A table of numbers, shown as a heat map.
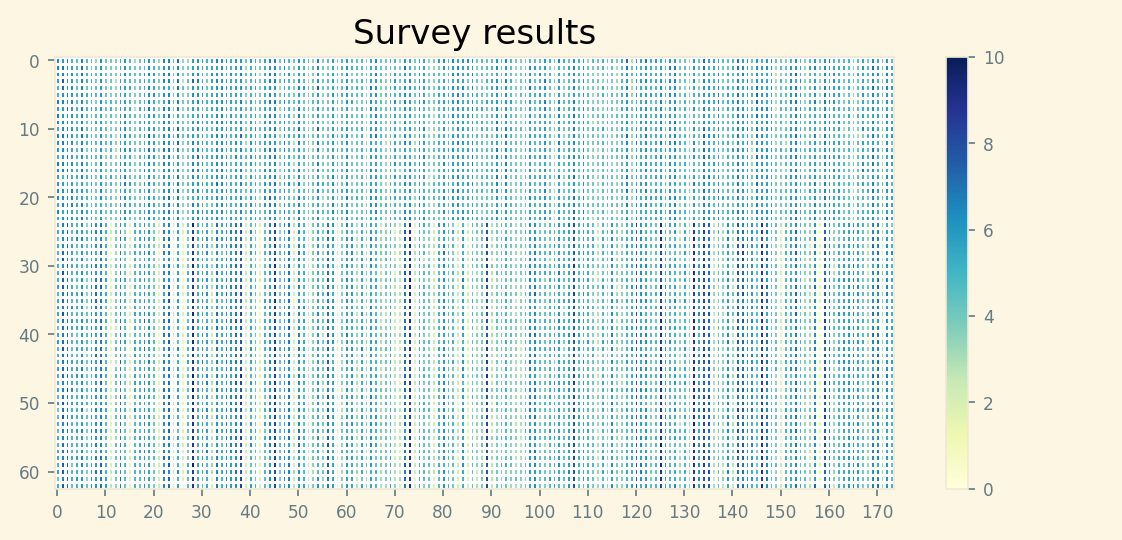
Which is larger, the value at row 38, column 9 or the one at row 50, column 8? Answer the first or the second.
the first
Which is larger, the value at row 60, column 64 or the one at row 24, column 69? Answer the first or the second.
the second
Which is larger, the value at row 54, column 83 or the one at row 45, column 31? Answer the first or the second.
the second
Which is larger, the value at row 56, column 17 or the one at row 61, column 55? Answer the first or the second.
the first
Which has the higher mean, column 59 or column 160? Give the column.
160
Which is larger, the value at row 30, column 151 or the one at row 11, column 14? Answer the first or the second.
the second
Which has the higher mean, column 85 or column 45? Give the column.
45
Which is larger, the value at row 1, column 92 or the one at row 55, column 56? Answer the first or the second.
the second
